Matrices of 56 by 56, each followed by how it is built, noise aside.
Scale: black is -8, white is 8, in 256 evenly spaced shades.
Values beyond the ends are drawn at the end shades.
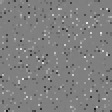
sparse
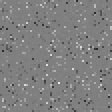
sparse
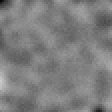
smooth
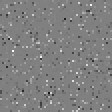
sparse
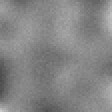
smooth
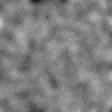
smooth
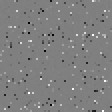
sparse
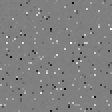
sparse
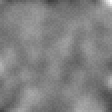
smooth
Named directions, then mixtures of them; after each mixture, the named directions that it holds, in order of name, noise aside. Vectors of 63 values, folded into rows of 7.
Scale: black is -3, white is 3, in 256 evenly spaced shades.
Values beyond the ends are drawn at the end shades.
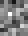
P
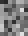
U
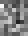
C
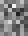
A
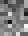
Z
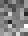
Z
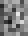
A, C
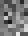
A, C, Z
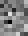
C, Z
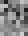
A, U, Z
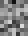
P, Z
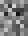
A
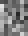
A, C, U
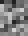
C, P, U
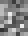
A, C, P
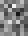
A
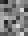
U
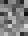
Z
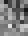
A, C, Z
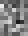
C
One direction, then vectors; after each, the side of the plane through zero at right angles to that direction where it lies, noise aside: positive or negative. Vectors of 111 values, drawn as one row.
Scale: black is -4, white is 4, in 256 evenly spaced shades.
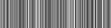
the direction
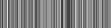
negative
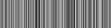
negative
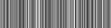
positive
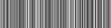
positive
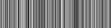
negative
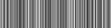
positive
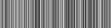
negative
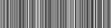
positive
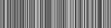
positive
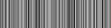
negative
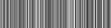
positive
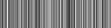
negative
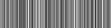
positive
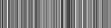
negative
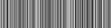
positive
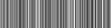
positive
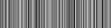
negative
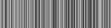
negative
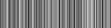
negative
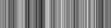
negative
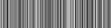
positive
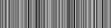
negative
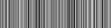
negative
